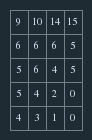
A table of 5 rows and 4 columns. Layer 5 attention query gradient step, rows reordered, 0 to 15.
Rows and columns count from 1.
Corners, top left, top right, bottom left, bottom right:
9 15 4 0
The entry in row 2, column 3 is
6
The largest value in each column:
9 10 14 15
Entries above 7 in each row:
4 0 0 0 0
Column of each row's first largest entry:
4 1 2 1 1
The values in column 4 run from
0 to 15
